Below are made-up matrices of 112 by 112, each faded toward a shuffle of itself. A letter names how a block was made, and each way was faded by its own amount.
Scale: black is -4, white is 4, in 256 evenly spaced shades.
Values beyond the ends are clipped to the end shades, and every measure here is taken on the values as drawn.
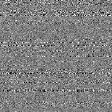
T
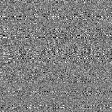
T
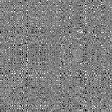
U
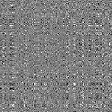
U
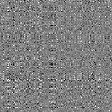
U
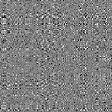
U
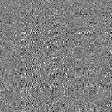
U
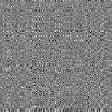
U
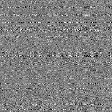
T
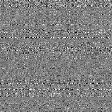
T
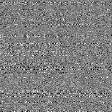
T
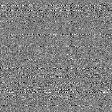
T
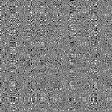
U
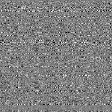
T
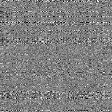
T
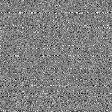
T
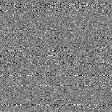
T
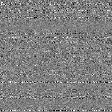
T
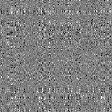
U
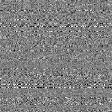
T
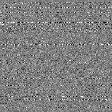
T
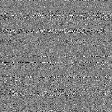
T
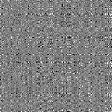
U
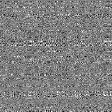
T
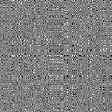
U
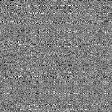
T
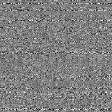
T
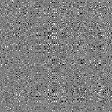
U
